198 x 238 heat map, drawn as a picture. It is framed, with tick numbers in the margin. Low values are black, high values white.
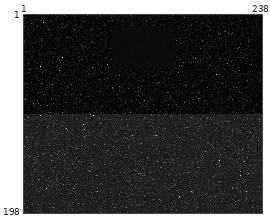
The bottom part is higher, past a seam about 50% of the way down. In the top middle lies a patch that is calmer than the rest. Overall the values sit about 10% of the way up the scale. The top middle is the calmest part.
